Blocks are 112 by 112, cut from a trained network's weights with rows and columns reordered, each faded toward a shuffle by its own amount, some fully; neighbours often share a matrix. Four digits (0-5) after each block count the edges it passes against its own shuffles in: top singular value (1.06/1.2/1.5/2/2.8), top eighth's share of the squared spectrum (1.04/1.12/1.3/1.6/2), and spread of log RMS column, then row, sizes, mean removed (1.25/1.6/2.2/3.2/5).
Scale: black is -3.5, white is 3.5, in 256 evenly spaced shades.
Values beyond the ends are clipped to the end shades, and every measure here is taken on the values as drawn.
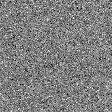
0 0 0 0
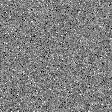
0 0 0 0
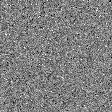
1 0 0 0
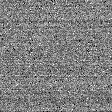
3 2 0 0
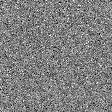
0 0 0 0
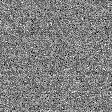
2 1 0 0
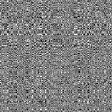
5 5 3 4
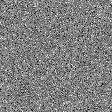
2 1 0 0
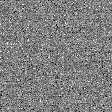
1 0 0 0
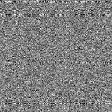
4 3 1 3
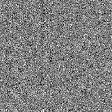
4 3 2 1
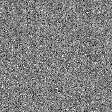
2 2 0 1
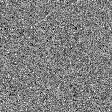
2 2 0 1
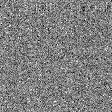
2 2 0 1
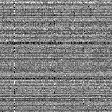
5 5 2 3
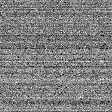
4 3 1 2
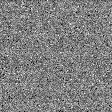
1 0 0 0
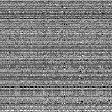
5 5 2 4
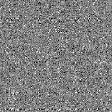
4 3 2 2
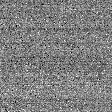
3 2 0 0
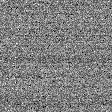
2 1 0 0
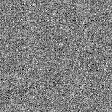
3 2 0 1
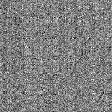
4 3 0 2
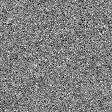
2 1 0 0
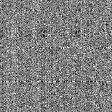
3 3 0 2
